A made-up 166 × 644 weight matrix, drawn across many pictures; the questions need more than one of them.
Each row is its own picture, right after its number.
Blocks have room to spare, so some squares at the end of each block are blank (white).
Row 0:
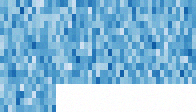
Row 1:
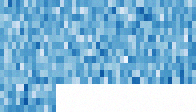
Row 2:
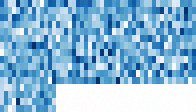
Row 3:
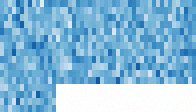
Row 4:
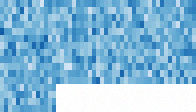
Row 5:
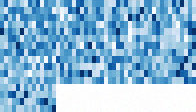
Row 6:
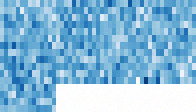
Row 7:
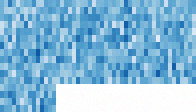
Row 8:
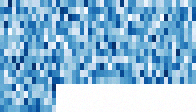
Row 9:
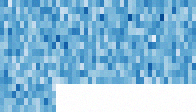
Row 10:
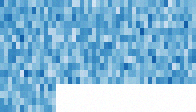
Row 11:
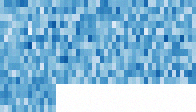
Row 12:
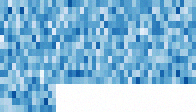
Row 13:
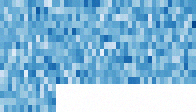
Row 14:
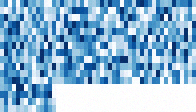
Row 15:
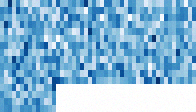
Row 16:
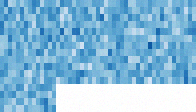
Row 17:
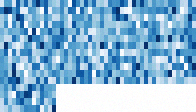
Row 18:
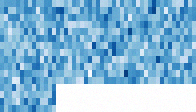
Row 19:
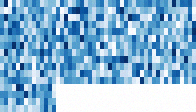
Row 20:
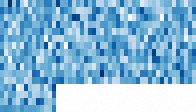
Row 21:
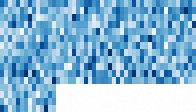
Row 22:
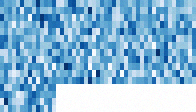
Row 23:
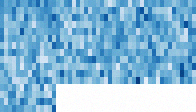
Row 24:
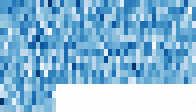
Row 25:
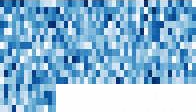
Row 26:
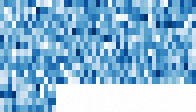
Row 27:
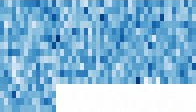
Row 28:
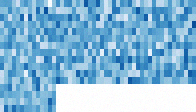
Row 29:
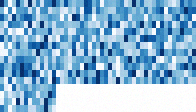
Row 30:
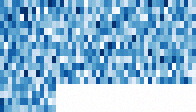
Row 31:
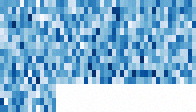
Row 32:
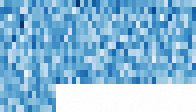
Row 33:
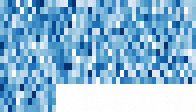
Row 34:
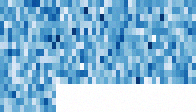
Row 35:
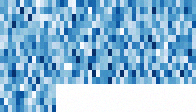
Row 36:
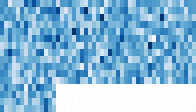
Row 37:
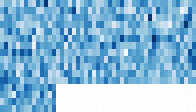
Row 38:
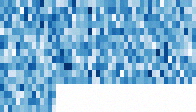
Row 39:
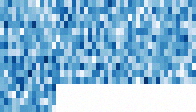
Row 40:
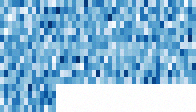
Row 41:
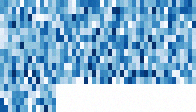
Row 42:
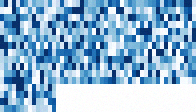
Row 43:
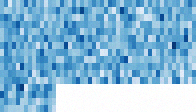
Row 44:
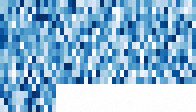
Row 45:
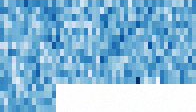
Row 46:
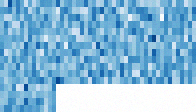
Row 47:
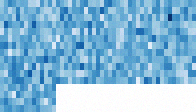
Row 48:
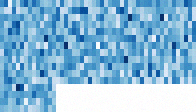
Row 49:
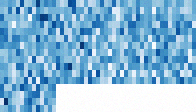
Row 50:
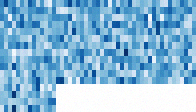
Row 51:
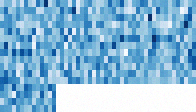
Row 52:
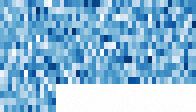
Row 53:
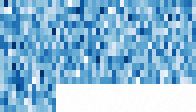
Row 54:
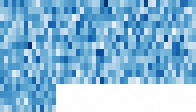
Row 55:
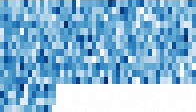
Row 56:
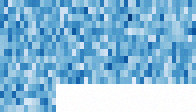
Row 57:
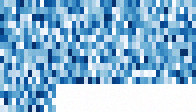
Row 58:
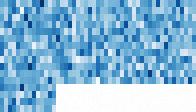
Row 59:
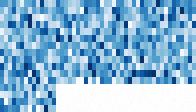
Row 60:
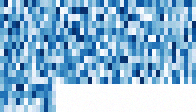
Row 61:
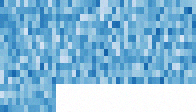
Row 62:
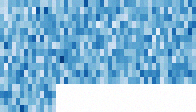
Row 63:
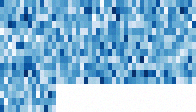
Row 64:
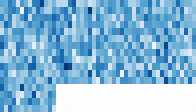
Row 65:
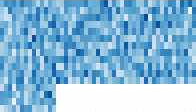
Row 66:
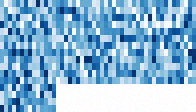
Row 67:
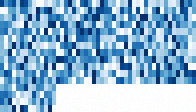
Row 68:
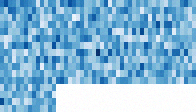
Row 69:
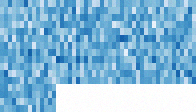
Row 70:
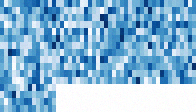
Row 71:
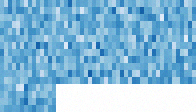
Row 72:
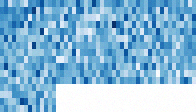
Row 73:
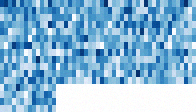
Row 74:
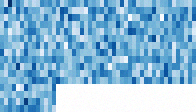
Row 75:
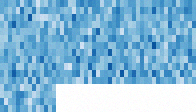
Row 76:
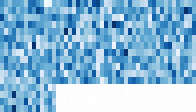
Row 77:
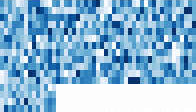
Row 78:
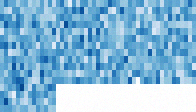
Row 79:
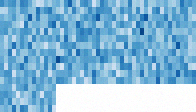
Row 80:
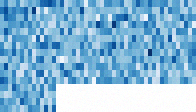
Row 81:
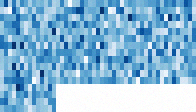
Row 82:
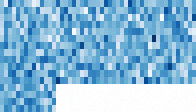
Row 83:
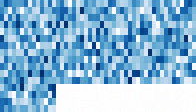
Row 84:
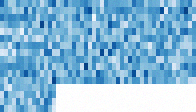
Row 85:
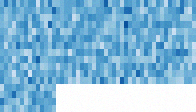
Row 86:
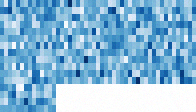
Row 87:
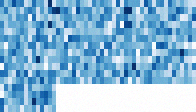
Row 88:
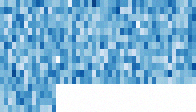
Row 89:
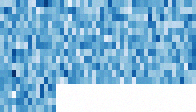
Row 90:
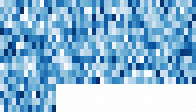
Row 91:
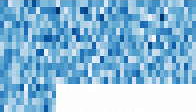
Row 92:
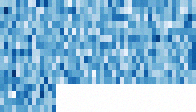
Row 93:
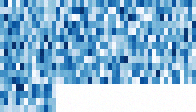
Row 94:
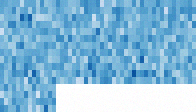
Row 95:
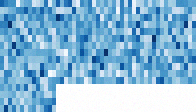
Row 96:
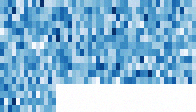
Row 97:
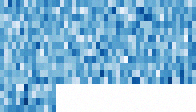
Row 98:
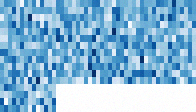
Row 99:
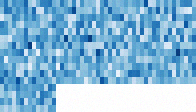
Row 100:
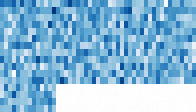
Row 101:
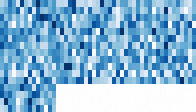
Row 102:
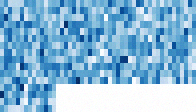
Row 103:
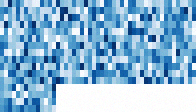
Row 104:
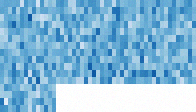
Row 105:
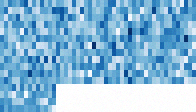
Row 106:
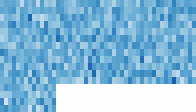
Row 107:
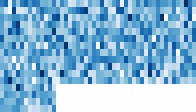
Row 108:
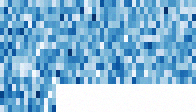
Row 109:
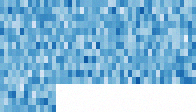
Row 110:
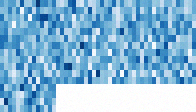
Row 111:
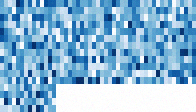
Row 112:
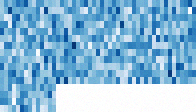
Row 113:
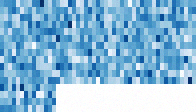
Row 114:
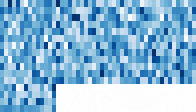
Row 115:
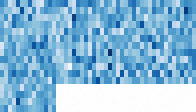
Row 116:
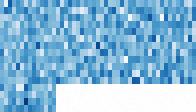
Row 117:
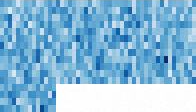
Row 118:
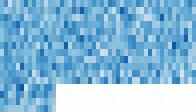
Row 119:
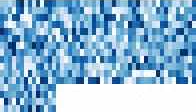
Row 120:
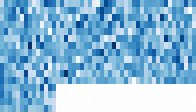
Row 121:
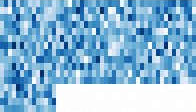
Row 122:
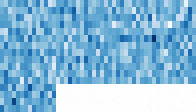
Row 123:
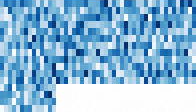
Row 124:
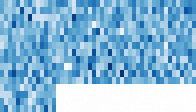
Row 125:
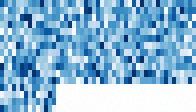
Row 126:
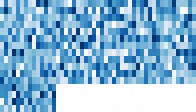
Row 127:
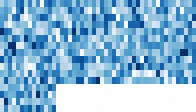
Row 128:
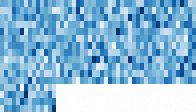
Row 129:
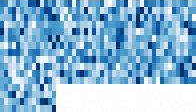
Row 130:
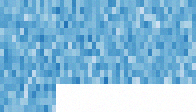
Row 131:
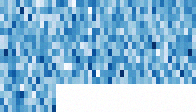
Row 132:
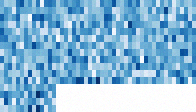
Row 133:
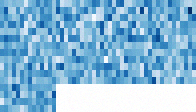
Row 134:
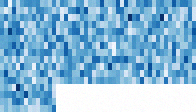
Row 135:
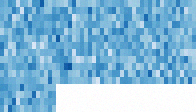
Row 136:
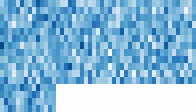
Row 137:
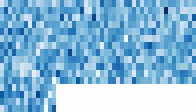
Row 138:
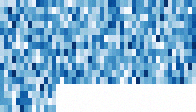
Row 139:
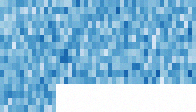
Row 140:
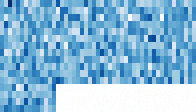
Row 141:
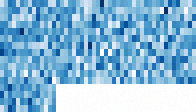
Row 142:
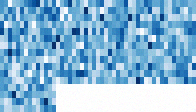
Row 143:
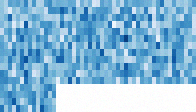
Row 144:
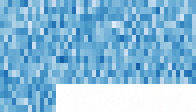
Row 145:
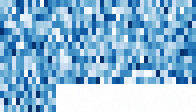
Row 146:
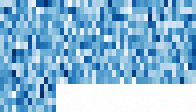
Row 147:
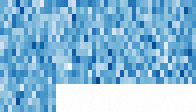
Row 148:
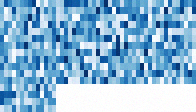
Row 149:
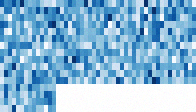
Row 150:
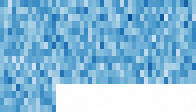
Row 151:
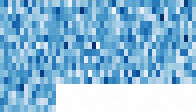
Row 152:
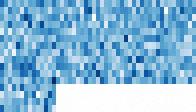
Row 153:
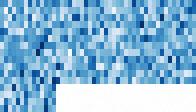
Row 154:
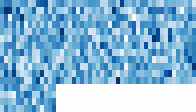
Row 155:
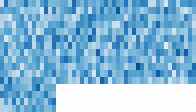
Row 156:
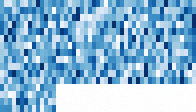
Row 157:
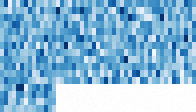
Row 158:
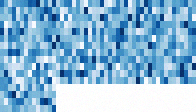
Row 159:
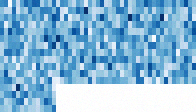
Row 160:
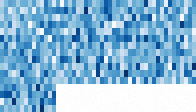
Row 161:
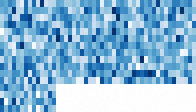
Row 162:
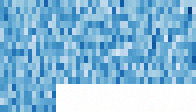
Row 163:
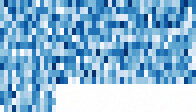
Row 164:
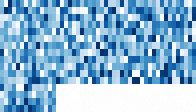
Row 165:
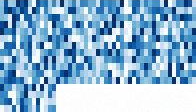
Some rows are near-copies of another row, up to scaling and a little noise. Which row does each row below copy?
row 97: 1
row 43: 118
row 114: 20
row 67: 79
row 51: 37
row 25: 149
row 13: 52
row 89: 146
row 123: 65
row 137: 108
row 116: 164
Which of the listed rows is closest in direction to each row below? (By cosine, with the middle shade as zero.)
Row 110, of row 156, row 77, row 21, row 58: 58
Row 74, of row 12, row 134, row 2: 2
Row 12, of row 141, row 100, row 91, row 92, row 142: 142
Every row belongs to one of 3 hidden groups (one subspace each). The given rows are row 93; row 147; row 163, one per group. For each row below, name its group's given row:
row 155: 163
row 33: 147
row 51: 163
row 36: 93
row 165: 163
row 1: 93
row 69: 163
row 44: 147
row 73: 163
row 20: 93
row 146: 163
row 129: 93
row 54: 163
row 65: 163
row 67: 163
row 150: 93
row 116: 93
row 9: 93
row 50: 163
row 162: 163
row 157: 93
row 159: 93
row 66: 163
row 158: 93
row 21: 147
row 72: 163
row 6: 93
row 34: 93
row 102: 93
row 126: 163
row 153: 147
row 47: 93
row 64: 147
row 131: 147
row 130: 93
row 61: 163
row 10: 163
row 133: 163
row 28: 163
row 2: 147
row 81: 93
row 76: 163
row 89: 163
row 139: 163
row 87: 163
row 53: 93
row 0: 147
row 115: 147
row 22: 147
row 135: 147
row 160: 163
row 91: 93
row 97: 93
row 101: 147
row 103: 93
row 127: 147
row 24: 163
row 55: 93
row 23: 93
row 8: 93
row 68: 163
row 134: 93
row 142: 93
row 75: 147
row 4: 147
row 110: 147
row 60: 93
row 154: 163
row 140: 93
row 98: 147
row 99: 163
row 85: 163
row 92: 163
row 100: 163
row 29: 147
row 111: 147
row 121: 93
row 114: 93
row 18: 93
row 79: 163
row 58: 147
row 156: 163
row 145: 147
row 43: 93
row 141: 147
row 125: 147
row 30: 163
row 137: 147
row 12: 93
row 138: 163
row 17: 163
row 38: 147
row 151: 93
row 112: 163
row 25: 163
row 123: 163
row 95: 163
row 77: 163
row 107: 93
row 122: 163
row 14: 93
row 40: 163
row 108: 147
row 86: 93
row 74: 93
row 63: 147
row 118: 93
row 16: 93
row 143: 163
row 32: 163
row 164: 93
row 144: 163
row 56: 93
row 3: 147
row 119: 147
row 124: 147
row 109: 93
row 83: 93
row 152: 147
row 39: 93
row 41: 147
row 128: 93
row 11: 163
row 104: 147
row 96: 147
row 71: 93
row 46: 93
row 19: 93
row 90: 147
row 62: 163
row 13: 163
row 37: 163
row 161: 147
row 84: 147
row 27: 93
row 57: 147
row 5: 93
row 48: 93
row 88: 163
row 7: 163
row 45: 93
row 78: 93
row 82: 93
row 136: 147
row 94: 147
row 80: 163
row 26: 163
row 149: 163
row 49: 147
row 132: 147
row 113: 147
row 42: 93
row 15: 93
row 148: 163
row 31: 147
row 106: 147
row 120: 163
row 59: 147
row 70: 93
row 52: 163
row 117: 163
